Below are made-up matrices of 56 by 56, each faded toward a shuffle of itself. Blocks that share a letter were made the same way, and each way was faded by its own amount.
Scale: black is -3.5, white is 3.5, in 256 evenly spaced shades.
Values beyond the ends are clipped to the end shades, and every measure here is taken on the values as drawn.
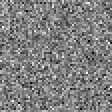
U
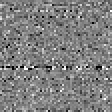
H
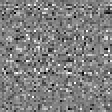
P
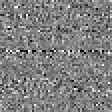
H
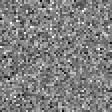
U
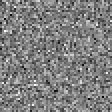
U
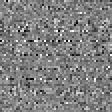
H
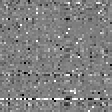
P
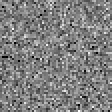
U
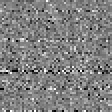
H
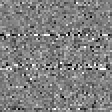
H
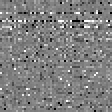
P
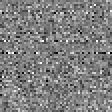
H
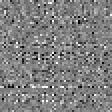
P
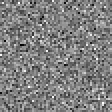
U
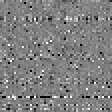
P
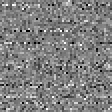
H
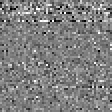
H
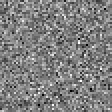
U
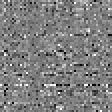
P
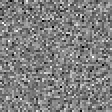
U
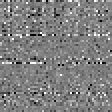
P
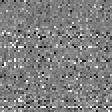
P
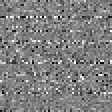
H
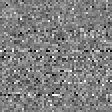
H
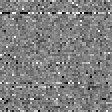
H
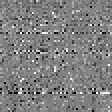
P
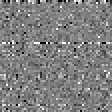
P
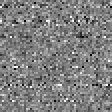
H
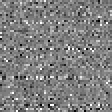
P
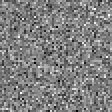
U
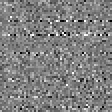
H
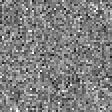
U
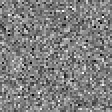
U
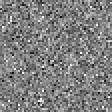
U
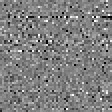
P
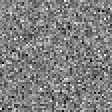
U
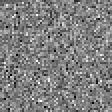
U
